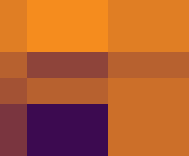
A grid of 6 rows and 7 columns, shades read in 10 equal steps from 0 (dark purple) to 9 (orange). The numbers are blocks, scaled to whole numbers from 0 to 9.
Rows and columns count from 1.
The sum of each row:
59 59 36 44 24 24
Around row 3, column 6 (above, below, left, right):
8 7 6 6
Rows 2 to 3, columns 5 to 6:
8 8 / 6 6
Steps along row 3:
down same same up same same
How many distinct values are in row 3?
2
